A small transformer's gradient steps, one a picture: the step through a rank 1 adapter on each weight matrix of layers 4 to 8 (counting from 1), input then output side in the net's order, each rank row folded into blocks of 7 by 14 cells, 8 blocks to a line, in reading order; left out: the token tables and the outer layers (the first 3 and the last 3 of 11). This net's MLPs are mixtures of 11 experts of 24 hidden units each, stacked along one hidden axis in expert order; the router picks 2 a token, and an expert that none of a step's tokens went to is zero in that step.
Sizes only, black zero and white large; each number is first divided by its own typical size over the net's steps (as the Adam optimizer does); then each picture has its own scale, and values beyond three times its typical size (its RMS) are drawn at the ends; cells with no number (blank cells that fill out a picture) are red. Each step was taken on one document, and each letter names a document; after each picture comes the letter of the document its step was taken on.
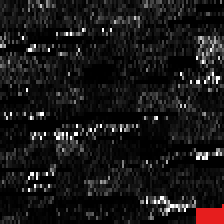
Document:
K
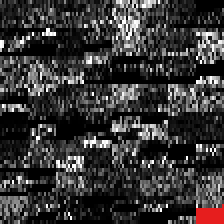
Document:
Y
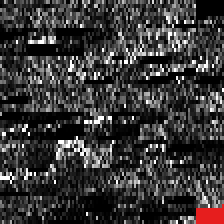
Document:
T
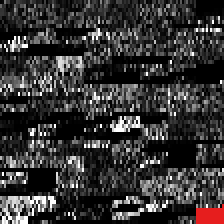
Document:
Y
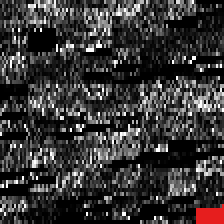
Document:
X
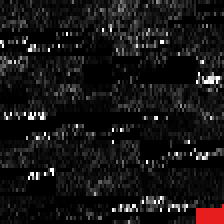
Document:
K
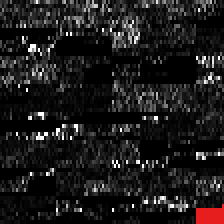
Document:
K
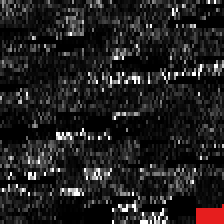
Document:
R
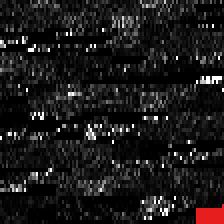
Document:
K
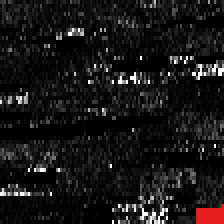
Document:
R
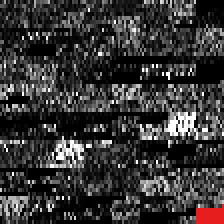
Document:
Y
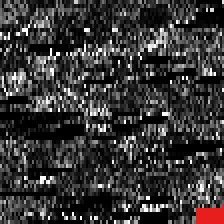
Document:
T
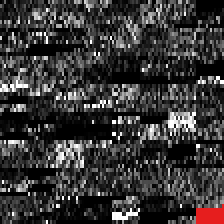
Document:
Y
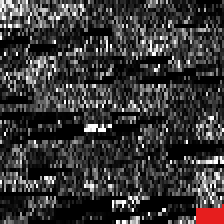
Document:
T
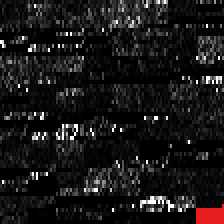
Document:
K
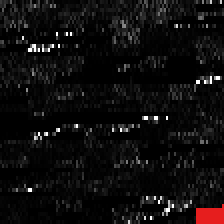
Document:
K
